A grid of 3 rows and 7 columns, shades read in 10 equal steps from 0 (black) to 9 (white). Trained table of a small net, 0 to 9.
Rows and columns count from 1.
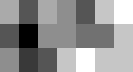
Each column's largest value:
6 3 6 7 9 7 9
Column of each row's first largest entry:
7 7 5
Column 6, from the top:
7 4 7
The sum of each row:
39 28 40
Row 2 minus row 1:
-3 -3 -1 0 1 -3 -2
